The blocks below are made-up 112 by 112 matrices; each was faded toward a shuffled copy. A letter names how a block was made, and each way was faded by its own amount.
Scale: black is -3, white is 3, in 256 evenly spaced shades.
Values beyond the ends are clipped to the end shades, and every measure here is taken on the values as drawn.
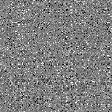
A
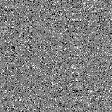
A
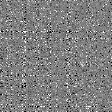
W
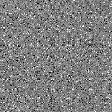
A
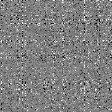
W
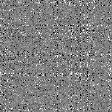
W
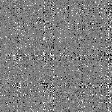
W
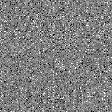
A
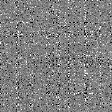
W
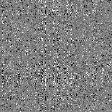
W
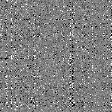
W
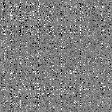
W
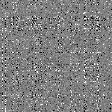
W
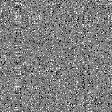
A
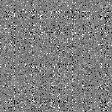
W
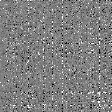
W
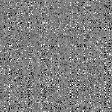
W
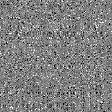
A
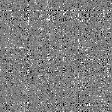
W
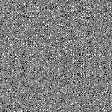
A
